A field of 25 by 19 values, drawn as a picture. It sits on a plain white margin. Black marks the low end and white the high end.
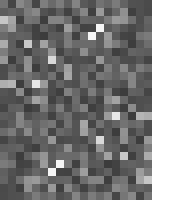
The grain is fine, like static. The values are skewed, with a long tail toward high values. No regular stripes run through it. No row or column stands out. It looks the same turned upside down.
